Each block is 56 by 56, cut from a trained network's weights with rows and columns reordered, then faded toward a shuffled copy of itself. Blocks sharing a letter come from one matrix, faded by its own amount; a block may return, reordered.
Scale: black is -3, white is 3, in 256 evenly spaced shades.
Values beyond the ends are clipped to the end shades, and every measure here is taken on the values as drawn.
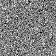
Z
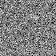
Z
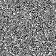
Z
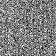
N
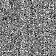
N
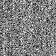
N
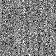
N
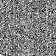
N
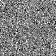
Z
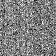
N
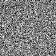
Z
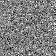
Z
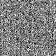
N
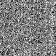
N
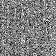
N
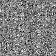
N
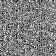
N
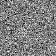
Z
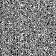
N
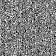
N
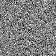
Z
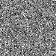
Z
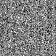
N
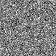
Z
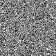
Z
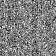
N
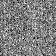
N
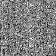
N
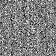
N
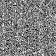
N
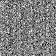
N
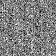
N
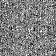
N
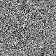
Z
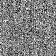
N
